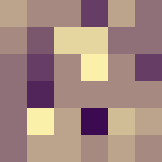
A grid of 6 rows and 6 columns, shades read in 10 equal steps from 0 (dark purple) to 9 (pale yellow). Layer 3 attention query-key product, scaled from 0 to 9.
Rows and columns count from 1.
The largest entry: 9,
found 2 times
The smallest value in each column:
4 1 5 0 4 2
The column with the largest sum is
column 3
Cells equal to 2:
3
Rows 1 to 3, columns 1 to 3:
6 5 5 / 5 3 8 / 4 2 5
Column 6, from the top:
4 4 2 5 6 5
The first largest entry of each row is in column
1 3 4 3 2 2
